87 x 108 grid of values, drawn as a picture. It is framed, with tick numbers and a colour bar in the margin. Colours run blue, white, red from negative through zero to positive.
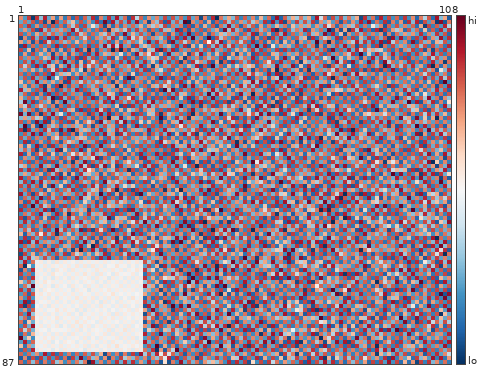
A checkerboard runs through the table. The values fall into two levels. There is no overall slope. The bottom left is the calmest part. In the bottom left lies a patch that is calmer than the rest.
